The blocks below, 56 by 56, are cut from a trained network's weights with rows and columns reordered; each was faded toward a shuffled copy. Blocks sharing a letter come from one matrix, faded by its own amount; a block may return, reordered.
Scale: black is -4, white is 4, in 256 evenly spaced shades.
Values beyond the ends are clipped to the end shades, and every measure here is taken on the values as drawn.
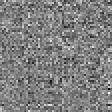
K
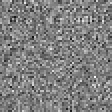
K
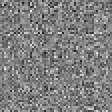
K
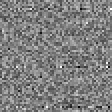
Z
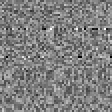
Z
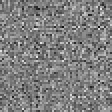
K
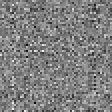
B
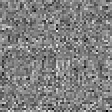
B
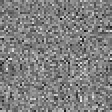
B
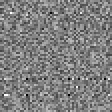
Z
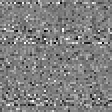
B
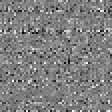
B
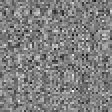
B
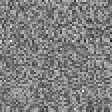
Z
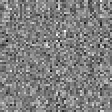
K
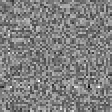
Z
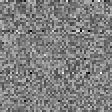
Z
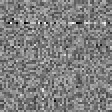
Z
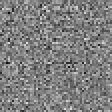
B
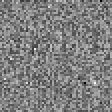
Z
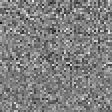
K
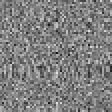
K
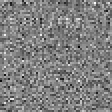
B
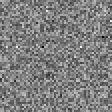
Z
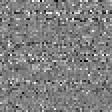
B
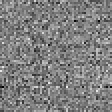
B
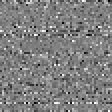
B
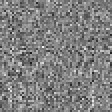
K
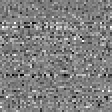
B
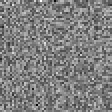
Z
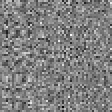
K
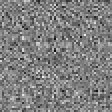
K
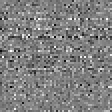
B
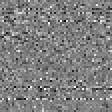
B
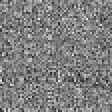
B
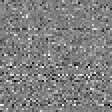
B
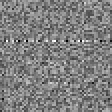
Z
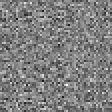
K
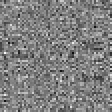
K
